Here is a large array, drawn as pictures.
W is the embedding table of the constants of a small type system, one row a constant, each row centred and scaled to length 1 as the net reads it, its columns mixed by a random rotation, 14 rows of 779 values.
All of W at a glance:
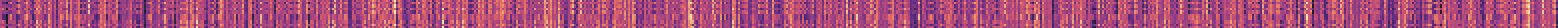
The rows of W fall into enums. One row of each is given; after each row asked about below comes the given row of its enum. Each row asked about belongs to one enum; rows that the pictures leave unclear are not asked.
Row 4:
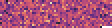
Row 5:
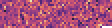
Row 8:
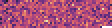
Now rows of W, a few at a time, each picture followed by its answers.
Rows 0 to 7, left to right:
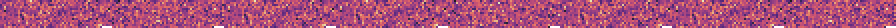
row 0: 5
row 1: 8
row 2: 5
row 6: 5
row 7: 8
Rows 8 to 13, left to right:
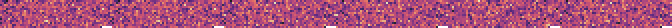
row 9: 8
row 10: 4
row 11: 4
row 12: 5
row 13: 4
